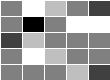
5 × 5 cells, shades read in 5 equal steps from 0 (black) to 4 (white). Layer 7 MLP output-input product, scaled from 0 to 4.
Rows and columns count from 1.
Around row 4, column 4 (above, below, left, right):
2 3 3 2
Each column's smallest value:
1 0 2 2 1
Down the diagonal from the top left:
2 0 2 2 1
